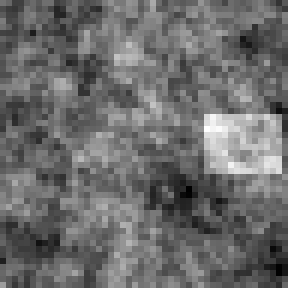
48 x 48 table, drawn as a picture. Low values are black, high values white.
Grain: blotchy. Odd patch: higher, in the middle right. Ninth with the highest average: middle right. Ninth with the lowest average: bottom right.
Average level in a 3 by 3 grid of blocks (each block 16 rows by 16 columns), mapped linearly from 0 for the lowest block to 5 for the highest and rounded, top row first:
132 / 125 / 120
